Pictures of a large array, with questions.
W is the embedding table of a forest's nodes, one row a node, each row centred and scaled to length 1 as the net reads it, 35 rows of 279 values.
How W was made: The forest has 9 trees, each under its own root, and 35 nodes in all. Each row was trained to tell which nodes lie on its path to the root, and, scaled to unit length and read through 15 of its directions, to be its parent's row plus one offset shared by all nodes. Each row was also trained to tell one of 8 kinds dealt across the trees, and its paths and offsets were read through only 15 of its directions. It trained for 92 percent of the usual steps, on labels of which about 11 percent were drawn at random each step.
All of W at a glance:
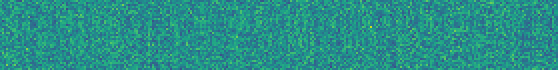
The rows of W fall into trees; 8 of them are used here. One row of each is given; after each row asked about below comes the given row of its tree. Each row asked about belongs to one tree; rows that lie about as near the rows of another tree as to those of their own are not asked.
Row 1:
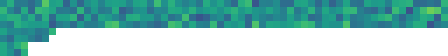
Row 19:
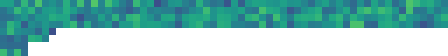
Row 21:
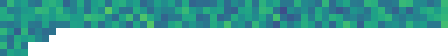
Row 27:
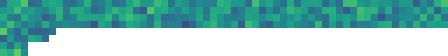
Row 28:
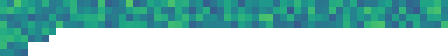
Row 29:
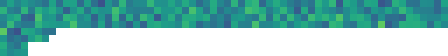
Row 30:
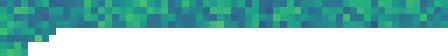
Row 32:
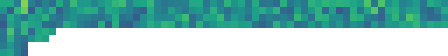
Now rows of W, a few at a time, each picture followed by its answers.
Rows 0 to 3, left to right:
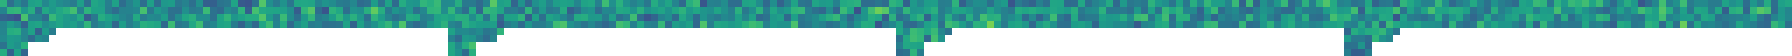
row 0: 28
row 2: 28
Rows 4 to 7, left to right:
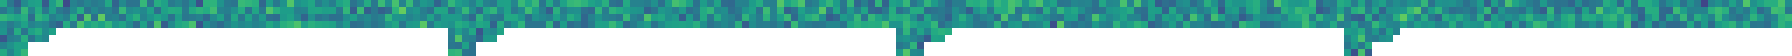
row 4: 1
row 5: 27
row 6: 30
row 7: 28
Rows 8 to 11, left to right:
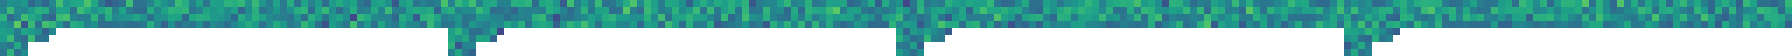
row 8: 27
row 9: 19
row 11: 27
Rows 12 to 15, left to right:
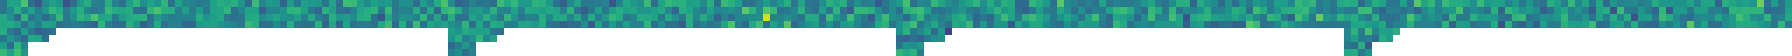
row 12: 27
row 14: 30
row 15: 30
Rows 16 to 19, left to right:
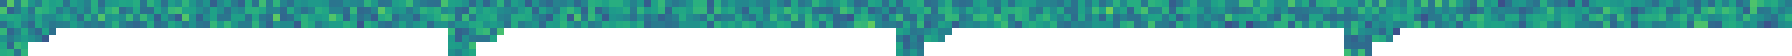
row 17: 1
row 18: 21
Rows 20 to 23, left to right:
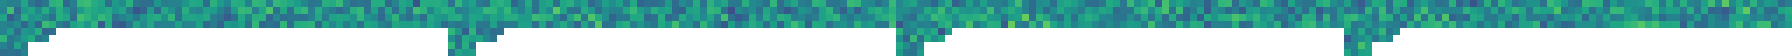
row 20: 21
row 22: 21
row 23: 1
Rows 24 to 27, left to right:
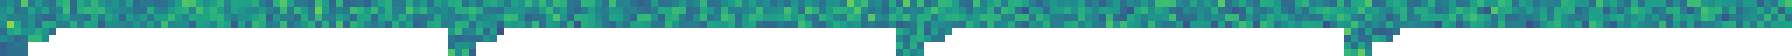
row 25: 30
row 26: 21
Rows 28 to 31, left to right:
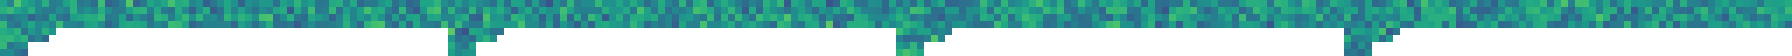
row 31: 21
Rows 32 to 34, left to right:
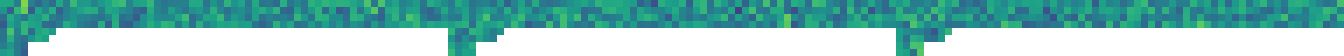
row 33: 27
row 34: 1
